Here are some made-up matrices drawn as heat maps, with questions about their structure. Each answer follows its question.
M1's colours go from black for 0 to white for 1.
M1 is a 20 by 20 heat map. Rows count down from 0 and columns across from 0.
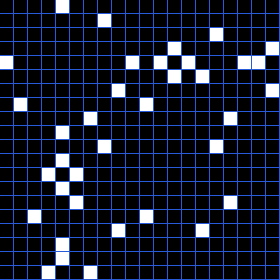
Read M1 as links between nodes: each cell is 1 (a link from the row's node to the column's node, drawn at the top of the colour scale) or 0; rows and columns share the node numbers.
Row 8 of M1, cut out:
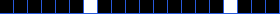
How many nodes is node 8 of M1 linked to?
2
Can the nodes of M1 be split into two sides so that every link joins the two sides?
yes
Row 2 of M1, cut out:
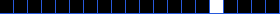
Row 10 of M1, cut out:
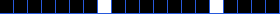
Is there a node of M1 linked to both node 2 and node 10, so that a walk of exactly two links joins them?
yes
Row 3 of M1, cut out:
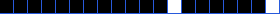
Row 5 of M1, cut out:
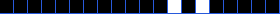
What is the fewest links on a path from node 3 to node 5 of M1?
2
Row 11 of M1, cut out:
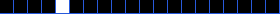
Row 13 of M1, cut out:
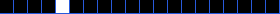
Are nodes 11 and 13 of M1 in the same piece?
yes
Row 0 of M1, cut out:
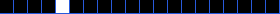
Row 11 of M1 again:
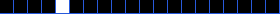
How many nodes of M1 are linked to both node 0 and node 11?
1
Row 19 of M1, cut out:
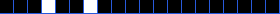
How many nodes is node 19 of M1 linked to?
2
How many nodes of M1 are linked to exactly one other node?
8
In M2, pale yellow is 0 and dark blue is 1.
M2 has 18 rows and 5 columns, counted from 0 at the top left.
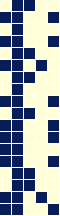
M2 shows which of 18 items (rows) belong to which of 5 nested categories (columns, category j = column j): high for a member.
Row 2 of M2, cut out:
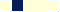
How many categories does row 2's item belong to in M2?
1
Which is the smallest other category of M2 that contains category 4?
0
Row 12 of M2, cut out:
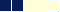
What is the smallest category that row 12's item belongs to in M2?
0
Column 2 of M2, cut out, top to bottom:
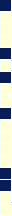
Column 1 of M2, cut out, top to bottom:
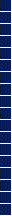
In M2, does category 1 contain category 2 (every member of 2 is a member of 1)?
yes
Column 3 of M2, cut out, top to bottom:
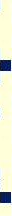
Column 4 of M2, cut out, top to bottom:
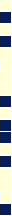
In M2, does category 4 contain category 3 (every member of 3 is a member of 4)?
no
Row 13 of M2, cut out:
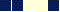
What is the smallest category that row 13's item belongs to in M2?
4
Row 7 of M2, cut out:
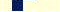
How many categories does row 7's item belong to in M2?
1
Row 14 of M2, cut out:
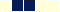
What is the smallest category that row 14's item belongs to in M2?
2
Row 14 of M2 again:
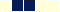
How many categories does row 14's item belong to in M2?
2
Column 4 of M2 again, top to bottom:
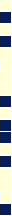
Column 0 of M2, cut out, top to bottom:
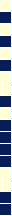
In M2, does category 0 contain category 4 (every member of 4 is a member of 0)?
yes
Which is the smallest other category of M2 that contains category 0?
1
